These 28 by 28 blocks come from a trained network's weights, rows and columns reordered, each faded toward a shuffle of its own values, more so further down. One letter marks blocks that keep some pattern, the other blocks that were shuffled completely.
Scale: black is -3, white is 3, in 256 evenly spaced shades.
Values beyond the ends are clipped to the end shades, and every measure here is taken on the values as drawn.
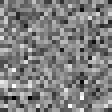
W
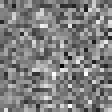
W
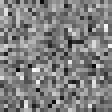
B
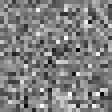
W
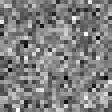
B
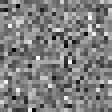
B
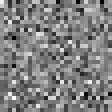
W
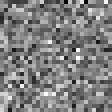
W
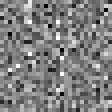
W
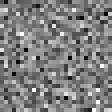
B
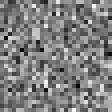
B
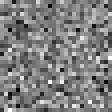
B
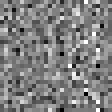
W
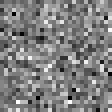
B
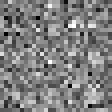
W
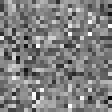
W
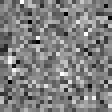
B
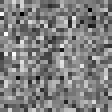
W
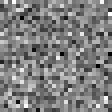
B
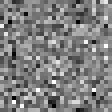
W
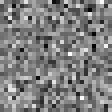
B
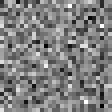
W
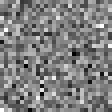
B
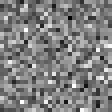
B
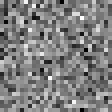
B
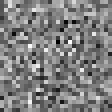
B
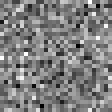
B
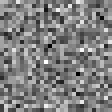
W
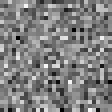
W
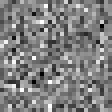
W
